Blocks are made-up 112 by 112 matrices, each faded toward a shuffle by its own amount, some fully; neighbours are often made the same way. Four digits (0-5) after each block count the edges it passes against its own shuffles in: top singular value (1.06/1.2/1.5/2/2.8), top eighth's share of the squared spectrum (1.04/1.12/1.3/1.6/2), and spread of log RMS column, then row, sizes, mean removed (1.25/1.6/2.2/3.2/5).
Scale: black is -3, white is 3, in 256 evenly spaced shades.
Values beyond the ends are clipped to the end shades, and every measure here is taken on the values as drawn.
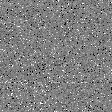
2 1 0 0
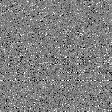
4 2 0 2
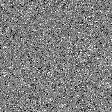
2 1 0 0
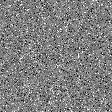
0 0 0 0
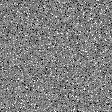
2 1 0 0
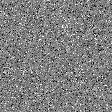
1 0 0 0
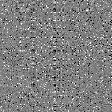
4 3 2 2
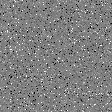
2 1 0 0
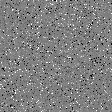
0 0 0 0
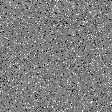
0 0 0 0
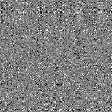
4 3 2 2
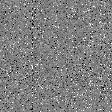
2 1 2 1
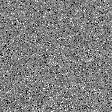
0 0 0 1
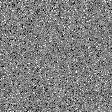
0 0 0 0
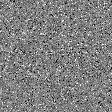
0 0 0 1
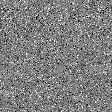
0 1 0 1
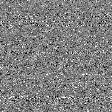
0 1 0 3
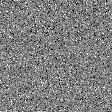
0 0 0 1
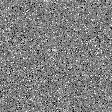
0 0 0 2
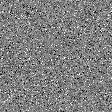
0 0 0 1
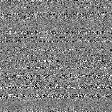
3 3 1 4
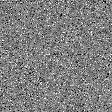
1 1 0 1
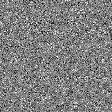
2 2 0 2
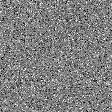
1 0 0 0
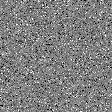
1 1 0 0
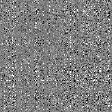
2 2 4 3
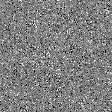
2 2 1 0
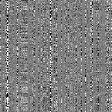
4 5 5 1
